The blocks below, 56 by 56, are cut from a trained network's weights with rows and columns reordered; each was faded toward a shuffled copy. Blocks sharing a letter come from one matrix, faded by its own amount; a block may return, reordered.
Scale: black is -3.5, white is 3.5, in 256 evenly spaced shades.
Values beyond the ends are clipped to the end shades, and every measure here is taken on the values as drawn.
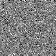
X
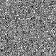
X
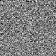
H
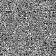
X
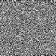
H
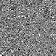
X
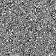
X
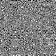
X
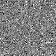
X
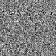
H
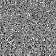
X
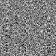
H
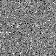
X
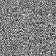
H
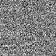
H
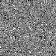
X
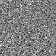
X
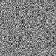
H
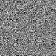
H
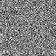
H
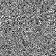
H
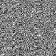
H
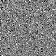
X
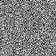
H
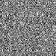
H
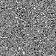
X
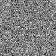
H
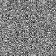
H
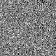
X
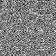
H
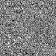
H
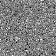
X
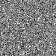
X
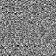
H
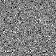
X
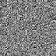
H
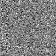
X
